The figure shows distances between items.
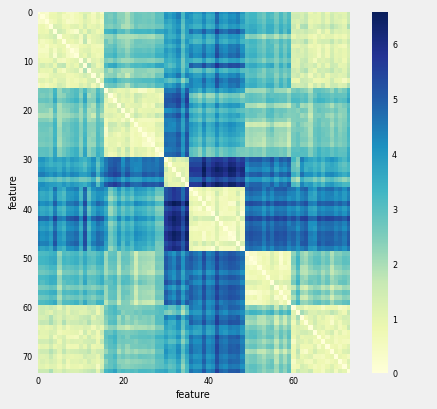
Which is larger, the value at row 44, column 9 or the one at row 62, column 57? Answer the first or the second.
the first
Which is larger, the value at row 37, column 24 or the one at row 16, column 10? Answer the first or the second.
the first
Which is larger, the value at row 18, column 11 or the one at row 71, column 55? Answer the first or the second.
the first
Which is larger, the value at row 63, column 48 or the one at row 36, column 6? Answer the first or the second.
the first
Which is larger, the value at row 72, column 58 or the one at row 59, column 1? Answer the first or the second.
the second
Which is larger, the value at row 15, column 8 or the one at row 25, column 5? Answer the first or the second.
the second
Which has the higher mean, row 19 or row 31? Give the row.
31
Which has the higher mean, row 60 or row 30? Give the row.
30
